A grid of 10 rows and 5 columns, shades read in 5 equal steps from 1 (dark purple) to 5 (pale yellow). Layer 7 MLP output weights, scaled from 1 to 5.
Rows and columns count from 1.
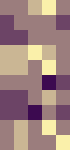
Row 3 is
2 2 3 3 3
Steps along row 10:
up down same up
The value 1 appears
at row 6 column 4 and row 8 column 3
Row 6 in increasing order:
1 2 3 3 3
